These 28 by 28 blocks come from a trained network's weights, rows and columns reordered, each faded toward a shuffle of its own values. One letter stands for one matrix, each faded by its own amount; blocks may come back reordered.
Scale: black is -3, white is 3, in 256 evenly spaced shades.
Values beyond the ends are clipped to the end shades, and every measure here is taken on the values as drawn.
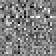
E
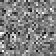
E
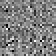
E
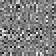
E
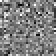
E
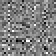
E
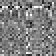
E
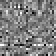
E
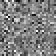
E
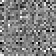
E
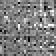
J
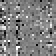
J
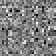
E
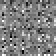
J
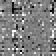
J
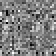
E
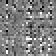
J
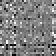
J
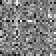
E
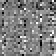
J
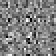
E
